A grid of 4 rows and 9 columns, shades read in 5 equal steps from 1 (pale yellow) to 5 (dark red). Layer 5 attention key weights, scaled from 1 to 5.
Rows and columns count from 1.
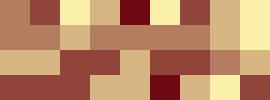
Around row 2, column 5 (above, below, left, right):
5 2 3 3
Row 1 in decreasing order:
5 4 4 3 2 2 1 1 1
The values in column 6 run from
1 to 5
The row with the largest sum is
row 4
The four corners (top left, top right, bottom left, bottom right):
3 1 4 4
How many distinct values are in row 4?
4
